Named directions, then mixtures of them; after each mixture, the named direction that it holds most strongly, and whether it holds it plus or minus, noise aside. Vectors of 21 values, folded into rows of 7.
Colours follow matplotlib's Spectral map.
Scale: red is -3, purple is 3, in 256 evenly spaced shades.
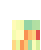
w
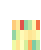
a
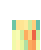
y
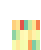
a, plus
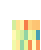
w, minus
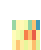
y, plus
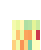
w, plus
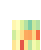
w, plus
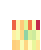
y, minus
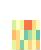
w, minus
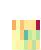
w, minus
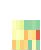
w, plus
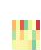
a, plus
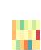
w, plus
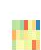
a, minus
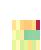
w, minus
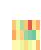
y, minus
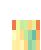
y, minus
